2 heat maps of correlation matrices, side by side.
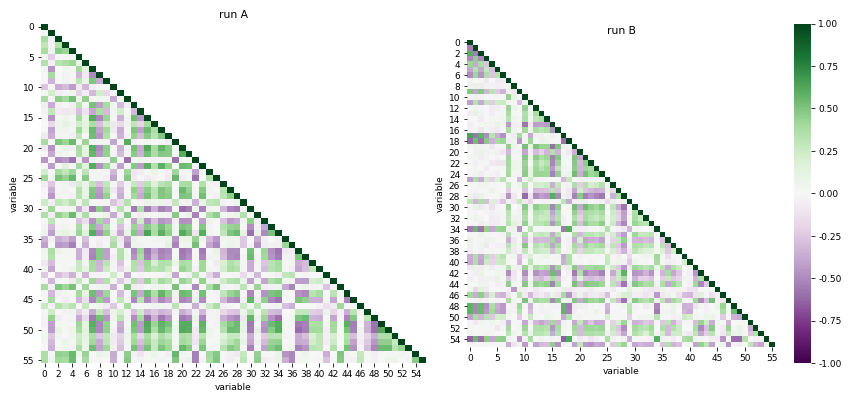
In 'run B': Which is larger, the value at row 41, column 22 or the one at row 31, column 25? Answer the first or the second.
the first
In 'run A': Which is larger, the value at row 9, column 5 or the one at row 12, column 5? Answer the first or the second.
the first
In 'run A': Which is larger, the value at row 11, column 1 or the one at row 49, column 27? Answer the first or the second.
the second
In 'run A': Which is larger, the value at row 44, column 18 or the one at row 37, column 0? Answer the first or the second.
the first
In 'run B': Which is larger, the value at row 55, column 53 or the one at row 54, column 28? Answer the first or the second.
the second
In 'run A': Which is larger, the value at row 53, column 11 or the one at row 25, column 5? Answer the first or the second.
the second
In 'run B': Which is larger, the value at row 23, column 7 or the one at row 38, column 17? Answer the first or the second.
the first
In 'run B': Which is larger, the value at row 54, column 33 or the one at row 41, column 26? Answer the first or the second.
the second
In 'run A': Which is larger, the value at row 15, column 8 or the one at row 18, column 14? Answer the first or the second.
the second
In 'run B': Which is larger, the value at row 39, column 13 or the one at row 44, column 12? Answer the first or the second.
the second
